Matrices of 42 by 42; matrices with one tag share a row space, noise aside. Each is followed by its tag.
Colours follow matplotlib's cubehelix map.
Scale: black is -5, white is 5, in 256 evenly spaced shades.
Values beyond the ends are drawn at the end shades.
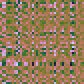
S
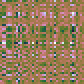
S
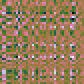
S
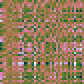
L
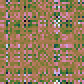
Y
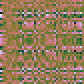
L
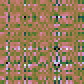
Y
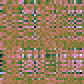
L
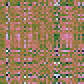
Y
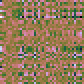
L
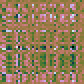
S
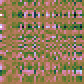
L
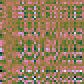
L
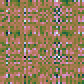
Y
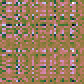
S
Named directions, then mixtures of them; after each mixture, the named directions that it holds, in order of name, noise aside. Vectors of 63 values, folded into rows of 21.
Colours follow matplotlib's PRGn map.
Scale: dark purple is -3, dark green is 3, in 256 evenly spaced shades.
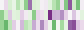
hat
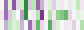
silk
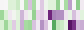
hat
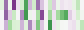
silk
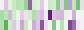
hat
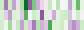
hat, silk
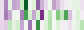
silk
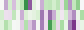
hat, silk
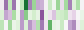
hat, silk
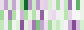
hat, silk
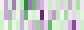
hat, silk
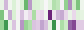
hat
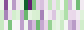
hat, silk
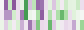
silk
